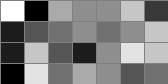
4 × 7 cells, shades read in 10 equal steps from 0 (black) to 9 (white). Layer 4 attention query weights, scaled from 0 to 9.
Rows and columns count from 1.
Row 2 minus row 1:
-8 3 -2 0 -1 -2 5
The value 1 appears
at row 2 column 1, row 3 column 1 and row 3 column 4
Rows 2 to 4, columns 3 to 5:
4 5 4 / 3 1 5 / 4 6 5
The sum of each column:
11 18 17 17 19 23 20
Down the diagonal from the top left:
9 3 3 6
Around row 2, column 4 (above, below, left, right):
5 1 4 4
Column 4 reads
5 5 1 6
